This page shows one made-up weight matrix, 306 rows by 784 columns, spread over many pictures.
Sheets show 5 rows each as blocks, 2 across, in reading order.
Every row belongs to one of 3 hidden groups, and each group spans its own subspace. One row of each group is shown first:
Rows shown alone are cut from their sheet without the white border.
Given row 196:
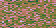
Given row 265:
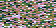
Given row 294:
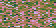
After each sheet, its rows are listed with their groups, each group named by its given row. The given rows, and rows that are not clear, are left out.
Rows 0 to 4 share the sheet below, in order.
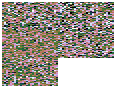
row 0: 196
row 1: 294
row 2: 294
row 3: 265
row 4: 196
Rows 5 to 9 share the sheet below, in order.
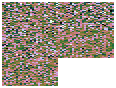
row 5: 265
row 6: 196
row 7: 294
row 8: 196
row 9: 196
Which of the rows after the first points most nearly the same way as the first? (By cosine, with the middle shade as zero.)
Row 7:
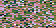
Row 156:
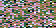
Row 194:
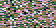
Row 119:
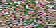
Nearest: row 156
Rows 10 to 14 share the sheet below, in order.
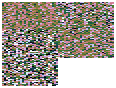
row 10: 265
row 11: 294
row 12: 196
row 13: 196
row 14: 196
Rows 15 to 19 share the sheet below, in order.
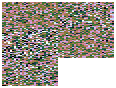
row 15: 294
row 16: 196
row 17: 265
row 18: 196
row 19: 196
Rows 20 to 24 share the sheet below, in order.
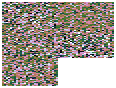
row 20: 294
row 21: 196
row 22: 196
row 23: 196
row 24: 196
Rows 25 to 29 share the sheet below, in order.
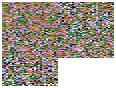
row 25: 294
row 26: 294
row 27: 294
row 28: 294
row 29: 294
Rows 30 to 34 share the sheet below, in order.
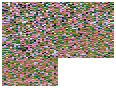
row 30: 294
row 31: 294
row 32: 294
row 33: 265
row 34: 196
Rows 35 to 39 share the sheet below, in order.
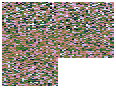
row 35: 265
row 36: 265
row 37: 294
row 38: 196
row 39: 196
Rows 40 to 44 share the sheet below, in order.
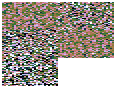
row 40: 265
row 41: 265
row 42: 265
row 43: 265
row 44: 294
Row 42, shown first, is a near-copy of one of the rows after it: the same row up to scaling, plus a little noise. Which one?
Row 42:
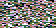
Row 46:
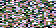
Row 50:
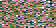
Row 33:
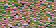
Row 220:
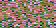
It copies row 33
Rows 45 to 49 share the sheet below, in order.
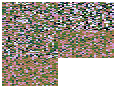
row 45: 294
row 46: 265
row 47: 196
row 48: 196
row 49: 294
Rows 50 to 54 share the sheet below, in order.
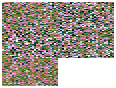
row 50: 265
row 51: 196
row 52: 294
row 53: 294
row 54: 294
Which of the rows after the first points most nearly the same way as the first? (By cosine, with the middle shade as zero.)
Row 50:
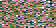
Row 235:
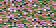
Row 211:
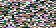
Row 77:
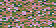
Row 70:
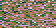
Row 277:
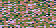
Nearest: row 70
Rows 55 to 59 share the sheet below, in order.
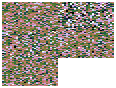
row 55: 196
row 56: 294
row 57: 265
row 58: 265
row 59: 265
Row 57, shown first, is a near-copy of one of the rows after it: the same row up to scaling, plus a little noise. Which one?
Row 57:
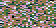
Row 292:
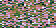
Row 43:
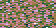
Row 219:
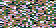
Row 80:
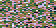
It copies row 219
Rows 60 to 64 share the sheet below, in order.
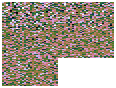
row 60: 294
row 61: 294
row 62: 196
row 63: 294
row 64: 265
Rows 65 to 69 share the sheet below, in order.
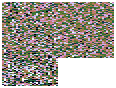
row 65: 294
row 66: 265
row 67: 196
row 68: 265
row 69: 196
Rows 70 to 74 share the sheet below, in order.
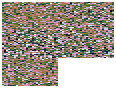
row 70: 265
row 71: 196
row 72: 196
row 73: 265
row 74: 196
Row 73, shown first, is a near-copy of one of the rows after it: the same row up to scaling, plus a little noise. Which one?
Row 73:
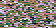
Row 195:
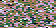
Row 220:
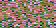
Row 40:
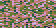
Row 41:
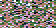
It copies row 195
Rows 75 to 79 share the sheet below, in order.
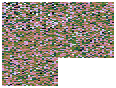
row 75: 294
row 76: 294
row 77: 294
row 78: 294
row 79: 294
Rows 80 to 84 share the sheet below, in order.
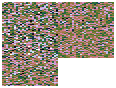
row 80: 265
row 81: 196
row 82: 265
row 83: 265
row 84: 294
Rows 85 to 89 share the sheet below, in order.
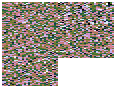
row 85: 294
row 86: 265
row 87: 265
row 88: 265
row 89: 265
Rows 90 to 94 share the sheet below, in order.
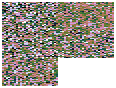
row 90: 294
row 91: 196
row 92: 294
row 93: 196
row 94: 196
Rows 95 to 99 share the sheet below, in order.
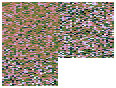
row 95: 265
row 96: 196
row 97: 196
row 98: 196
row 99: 294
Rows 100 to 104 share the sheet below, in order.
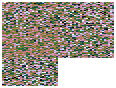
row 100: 196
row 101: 196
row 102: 294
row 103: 294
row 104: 265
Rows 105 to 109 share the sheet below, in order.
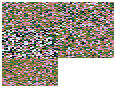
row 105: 294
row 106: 196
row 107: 294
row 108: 294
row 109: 265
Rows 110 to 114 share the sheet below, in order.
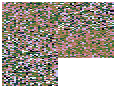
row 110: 196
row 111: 196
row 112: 196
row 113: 294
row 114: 196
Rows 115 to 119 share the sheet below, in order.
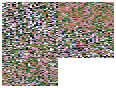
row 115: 265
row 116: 265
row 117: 265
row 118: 294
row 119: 265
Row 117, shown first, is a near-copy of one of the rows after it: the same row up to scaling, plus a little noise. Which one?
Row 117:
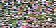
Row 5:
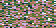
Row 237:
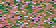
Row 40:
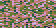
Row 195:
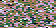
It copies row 5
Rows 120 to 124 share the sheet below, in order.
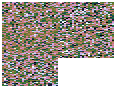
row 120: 294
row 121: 196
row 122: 196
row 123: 265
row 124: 196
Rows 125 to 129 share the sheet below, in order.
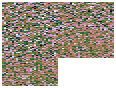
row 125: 196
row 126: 196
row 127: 294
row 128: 265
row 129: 294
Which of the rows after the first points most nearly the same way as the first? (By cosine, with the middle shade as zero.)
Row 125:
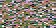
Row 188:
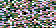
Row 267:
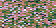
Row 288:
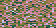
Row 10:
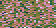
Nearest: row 288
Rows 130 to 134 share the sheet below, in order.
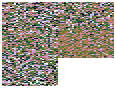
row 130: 196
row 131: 294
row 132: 196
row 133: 196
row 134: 265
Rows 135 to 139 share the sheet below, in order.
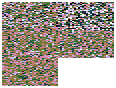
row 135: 265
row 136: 294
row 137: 196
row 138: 265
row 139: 294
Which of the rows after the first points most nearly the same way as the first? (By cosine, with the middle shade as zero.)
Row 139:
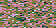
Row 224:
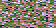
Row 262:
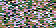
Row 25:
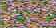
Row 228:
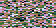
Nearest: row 228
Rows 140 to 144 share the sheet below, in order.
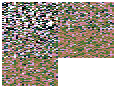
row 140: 265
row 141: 294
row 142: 265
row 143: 294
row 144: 265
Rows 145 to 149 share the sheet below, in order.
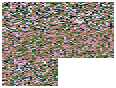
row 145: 265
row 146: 294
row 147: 294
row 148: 196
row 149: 265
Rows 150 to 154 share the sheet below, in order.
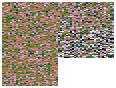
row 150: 294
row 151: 196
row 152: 265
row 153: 196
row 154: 196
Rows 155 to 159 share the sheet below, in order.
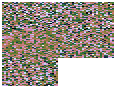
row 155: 265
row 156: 294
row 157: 265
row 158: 196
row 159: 265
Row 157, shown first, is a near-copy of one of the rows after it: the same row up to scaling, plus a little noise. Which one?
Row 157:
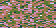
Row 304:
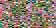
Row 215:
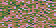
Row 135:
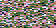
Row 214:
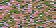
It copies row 214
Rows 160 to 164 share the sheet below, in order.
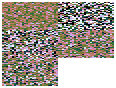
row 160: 196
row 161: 265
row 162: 294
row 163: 294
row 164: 196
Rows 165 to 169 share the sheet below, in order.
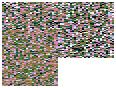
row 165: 294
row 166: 265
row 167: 196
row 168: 294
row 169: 294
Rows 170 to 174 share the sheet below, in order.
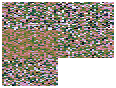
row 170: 196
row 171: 294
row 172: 196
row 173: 294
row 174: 265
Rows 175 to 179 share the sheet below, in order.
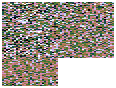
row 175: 294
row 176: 265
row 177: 196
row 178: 265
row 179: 265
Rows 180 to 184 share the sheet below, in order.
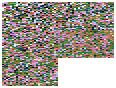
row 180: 265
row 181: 294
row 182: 294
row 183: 196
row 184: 196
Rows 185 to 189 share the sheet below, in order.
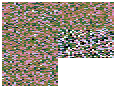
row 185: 196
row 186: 265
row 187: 196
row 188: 294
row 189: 265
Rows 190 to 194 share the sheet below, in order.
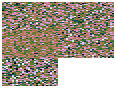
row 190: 265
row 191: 294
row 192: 265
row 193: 294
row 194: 294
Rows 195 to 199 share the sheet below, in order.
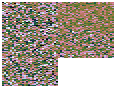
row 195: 265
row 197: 294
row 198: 196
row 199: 265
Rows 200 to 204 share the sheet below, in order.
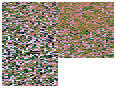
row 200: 265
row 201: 196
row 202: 196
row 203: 196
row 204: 294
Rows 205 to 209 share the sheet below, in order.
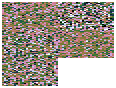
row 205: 294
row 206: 196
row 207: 196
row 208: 294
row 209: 196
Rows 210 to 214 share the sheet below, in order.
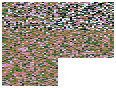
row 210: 196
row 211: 265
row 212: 294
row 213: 196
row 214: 265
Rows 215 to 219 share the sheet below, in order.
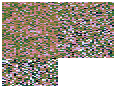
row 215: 265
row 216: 265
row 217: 196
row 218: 294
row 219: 265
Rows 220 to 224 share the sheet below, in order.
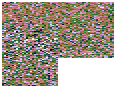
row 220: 265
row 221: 265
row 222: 196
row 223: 196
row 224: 265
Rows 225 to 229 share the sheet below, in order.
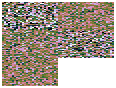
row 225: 196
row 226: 196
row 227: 294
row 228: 294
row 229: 294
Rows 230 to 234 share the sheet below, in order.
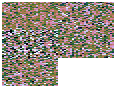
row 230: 294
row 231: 265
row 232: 265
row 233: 196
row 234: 265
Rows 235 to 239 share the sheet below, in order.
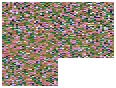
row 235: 294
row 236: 196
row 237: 265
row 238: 294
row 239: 294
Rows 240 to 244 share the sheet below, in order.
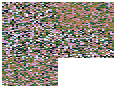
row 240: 294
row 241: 265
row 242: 294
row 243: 294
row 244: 196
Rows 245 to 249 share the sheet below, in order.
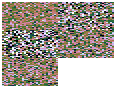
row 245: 294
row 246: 294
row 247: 294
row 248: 265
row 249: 196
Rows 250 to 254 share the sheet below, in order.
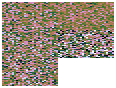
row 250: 294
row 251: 196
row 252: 294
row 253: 265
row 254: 294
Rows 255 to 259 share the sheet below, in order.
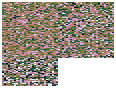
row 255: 294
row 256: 265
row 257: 196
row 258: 294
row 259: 196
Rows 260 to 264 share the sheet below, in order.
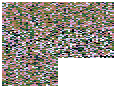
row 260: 265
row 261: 196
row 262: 294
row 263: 294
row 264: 196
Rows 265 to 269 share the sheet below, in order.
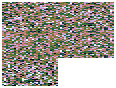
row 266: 196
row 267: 196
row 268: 196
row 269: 196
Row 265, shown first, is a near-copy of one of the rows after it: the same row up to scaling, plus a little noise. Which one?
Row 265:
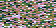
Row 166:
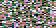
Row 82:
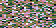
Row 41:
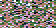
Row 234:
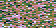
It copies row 234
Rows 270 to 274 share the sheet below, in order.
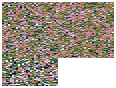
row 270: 265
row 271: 196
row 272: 196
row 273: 294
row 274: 294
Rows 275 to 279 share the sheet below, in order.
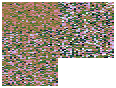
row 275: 196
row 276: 294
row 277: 265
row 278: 196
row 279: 265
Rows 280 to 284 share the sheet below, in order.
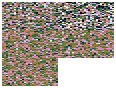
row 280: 265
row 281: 265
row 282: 196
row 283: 294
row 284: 265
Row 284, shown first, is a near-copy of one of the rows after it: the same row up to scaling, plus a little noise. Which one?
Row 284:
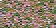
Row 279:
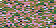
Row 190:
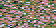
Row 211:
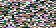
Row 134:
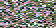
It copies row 279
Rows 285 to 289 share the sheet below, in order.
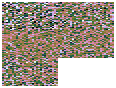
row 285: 294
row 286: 196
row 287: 265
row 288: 196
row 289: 294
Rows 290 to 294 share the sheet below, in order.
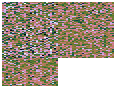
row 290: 294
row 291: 294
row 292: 265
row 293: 196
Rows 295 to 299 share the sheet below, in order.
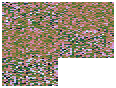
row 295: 294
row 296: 265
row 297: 196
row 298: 196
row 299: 196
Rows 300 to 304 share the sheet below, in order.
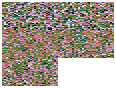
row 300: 196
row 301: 294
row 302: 294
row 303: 196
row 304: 265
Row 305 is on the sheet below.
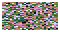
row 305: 294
